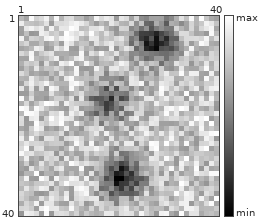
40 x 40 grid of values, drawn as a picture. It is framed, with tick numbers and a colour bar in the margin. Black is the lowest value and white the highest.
Dips: three. Slope: none. Odd rows or columns: none. Ninth with the lowest average: bottom middle. Mirror symmetry: none.
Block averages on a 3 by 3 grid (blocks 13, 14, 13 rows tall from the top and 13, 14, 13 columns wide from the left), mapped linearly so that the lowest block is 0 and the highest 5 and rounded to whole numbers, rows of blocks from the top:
522
525
505
